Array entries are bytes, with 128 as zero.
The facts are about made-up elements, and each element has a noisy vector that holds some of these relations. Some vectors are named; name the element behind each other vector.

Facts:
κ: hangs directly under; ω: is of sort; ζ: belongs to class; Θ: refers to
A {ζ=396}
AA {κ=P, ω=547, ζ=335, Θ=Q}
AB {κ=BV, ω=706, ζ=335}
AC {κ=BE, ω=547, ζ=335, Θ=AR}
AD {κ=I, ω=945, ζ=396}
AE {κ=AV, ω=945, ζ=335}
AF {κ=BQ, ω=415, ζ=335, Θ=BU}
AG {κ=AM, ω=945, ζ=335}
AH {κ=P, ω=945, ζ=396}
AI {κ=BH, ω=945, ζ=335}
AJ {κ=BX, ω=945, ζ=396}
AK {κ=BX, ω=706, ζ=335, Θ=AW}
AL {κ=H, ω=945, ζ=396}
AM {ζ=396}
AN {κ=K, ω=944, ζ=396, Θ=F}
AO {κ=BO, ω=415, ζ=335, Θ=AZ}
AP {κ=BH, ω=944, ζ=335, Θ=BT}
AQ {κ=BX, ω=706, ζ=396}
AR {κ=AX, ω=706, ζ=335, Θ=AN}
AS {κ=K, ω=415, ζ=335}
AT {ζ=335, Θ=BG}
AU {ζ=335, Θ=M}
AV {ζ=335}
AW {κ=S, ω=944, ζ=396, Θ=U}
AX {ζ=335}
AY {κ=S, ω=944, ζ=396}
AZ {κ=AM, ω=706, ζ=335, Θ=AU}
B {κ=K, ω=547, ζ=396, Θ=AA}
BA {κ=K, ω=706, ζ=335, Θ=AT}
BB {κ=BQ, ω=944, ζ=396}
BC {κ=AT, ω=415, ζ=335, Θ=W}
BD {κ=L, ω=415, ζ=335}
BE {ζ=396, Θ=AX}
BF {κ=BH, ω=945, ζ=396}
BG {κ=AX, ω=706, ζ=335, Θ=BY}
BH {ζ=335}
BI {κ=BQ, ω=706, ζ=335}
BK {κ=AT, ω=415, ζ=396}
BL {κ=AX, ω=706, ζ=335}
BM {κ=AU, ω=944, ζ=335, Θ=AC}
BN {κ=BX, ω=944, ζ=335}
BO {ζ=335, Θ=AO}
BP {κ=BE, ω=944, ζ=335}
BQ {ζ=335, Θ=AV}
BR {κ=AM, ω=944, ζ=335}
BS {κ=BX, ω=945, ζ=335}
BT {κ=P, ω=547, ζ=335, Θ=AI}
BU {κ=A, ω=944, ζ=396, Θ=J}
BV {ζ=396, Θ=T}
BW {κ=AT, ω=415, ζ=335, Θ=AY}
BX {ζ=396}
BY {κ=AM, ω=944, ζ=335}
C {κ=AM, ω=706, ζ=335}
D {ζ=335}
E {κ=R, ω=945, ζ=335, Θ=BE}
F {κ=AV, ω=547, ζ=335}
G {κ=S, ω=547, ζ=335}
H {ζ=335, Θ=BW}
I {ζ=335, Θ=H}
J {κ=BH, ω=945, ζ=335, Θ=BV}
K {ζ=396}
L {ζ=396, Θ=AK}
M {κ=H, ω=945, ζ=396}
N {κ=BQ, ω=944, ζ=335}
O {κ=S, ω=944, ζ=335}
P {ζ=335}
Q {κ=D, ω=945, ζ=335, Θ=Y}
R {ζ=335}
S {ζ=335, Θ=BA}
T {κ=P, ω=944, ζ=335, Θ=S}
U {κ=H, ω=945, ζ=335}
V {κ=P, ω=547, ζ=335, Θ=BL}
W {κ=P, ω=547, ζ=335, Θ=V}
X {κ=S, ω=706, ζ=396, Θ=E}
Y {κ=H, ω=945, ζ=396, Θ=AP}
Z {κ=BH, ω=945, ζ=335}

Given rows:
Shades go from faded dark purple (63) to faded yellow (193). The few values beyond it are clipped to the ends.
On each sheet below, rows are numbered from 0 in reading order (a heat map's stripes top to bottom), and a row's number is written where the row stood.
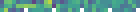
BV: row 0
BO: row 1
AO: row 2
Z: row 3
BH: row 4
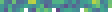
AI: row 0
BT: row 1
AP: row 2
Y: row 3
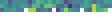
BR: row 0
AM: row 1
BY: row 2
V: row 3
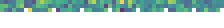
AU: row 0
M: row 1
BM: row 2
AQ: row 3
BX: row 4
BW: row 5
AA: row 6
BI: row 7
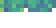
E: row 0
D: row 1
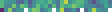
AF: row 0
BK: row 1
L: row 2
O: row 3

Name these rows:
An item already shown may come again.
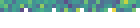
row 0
BQ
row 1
BC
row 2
BL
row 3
AI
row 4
M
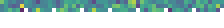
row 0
S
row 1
O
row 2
BK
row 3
O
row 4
BO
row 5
W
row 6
BN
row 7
BQ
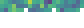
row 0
W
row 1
J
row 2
F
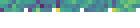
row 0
BM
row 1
BY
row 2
AY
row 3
AK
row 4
X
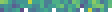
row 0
AT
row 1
Q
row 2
I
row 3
B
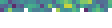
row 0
BY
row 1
AV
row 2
AH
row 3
T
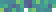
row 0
AX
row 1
BB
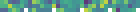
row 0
P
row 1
BU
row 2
AW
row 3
BE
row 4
U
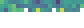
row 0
W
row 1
O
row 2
AN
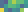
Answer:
M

